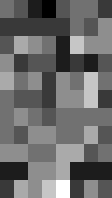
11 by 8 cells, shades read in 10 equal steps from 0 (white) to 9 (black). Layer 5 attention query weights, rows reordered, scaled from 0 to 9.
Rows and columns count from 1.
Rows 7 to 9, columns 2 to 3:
4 5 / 6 4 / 4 5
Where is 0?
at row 11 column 5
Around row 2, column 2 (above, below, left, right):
6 3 7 7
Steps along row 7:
down up up down same same same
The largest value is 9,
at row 1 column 4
